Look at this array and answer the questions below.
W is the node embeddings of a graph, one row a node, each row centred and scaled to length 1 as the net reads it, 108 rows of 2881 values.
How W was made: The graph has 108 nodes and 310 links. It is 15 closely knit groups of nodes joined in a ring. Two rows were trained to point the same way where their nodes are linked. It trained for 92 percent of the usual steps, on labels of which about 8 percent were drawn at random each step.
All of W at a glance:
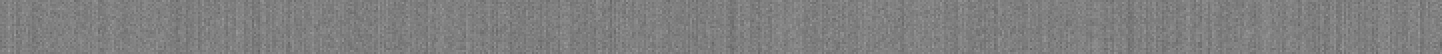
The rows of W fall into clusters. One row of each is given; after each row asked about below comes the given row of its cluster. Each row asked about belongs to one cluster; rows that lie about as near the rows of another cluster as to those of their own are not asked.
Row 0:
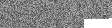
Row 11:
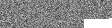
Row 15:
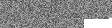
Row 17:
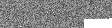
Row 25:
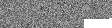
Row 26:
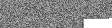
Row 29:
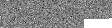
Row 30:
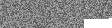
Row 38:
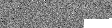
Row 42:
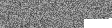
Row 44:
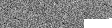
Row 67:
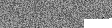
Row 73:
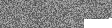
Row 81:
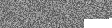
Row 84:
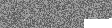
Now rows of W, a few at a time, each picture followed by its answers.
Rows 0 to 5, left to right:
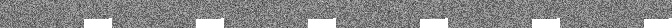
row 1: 11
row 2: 38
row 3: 81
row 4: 30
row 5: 15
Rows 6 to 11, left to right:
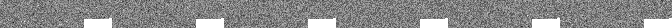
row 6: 73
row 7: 44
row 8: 84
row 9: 29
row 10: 81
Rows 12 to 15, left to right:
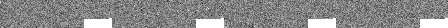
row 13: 30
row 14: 42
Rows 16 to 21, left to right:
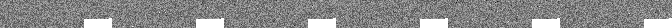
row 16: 42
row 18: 38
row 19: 17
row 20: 25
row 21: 11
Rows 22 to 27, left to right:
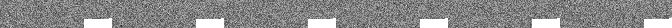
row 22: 73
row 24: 11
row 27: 81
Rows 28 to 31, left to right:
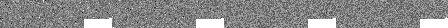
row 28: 29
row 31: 15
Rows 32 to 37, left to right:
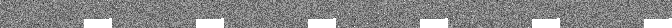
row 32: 25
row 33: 25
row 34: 44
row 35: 73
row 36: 42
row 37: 11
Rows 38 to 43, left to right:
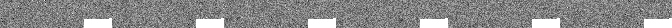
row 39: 15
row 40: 81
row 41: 38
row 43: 84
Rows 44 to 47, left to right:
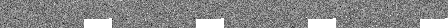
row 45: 26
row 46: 38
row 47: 84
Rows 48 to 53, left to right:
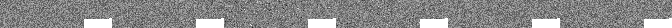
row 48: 29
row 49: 38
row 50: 0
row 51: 44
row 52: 17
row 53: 11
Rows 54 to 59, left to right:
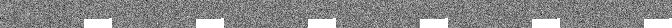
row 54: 84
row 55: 30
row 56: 15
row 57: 26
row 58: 17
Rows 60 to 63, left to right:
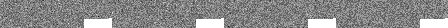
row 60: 73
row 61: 67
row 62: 25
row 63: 15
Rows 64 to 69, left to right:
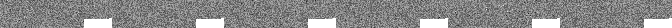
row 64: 67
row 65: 81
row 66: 73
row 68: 84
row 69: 73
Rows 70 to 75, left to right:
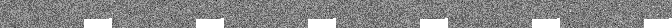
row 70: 44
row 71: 38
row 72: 38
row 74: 84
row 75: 42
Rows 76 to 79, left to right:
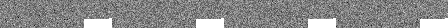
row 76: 26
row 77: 30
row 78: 17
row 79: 42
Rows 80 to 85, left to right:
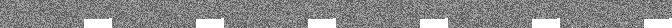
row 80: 17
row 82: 42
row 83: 15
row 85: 25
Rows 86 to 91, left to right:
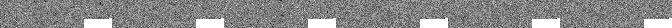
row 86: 73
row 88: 0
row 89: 81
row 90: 84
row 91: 25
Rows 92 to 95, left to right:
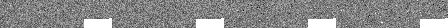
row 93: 25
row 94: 73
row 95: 44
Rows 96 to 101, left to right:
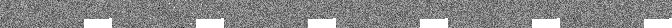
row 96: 81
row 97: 17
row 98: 26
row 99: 17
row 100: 30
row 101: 84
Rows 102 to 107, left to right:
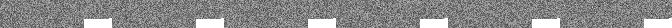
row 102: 0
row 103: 15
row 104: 29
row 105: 44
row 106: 25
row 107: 38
